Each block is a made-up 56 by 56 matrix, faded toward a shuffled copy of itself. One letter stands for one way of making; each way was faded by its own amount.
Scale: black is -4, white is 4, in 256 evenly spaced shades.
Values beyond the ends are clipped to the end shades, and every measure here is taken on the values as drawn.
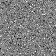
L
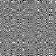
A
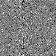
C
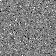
L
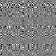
A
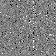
C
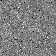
L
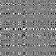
A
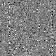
C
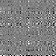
A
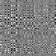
A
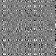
A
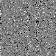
C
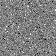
L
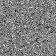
L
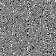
C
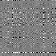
A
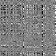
A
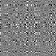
A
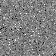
L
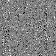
C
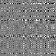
A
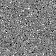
L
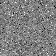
L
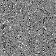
C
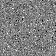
L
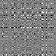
A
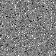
C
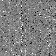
C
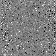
C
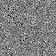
L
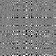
A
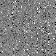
C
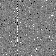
C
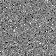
L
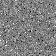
L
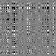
A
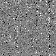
C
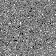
L
